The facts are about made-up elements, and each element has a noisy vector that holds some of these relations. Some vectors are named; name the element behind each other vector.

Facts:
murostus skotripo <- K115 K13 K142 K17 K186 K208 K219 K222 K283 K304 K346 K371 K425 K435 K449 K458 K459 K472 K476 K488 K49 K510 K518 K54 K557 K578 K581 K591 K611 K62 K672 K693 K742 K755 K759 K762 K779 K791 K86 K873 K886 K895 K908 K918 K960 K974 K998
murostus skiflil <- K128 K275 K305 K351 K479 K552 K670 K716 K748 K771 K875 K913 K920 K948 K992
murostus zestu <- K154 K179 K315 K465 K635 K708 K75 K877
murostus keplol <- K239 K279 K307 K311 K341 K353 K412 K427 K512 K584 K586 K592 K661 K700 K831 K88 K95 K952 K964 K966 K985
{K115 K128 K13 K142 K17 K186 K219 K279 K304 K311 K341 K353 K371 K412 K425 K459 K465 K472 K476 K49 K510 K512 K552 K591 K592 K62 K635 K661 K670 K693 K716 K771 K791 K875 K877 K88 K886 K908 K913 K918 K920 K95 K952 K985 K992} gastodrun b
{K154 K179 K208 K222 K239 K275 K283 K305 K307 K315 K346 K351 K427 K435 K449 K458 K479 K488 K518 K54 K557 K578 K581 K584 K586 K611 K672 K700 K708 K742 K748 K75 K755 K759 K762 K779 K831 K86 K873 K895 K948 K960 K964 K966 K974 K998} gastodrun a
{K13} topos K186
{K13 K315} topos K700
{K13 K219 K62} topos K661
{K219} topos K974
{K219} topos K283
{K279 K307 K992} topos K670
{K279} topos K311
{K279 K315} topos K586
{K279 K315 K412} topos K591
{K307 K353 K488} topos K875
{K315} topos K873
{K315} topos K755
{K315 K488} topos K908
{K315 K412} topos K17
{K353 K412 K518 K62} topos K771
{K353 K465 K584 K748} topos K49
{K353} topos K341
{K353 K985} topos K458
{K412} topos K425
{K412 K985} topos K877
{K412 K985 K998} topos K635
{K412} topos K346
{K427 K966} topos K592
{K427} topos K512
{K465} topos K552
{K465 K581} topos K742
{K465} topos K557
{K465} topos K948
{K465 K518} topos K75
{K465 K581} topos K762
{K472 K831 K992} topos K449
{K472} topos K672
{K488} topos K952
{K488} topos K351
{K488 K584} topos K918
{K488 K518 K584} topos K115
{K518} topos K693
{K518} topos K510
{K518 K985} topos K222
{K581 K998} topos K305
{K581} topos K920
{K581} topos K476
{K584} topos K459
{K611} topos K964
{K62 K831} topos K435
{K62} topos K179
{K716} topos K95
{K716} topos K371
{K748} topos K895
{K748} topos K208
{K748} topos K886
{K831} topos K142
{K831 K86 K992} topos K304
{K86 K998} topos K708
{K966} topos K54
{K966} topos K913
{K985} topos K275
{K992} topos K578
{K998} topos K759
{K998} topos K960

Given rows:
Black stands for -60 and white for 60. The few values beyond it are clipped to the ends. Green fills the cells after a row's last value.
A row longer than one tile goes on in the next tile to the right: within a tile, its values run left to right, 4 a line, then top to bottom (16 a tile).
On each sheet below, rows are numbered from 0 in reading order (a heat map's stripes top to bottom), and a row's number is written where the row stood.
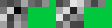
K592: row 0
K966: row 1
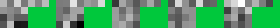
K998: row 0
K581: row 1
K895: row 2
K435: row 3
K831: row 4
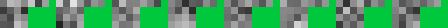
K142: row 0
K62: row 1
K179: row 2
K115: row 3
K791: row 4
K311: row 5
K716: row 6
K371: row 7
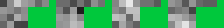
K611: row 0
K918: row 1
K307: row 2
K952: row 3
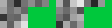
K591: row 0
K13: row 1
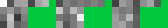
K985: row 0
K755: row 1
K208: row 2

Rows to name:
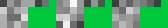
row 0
K700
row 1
K584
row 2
K351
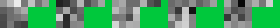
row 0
K86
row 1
K913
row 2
K586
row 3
K459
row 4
K635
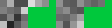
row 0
K708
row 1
K186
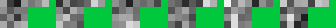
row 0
K877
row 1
K75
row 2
K875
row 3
K552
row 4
K353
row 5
K465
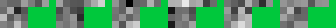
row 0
K95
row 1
K476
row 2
K771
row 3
K472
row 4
K908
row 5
K88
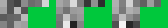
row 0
K425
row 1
K488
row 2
K518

